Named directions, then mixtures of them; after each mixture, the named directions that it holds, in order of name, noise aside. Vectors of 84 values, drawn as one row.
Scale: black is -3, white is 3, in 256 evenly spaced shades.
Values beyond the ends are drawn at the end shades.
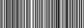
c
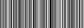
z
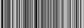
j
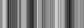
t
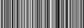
c, z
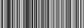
j, t, z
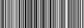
c, j, z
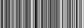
c, j, z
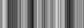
t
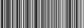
c, j, t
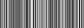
c, z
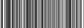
c, j, t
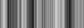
t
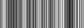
c, t, z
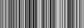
j, t, z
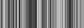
j, t, z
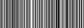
c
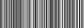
c, z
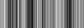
t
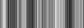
t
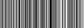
j, z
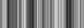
t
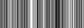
c, t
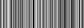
j, z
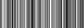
j, t, z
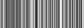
c, j, z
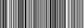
c, t, z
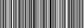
c, z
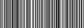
c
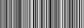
c, z
